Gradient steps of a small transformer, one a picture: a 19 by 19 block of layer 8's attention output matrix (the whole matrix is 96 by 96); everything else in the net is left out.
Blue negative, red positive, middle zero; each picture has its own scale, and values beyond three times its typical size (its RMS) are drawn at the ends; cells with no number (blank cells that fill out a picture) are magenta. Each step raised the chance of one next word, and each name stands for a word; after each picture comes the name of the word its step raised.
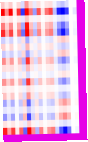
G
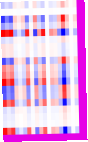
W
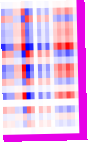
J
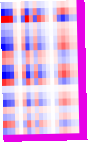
J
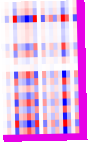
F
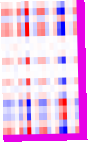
G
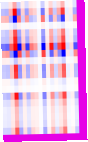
J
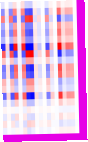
J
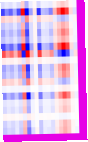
J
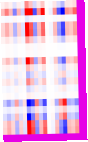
G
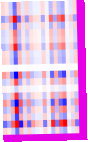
F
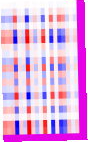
W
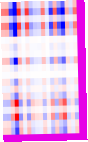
G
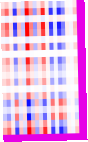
G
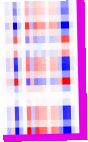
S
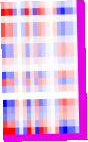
G
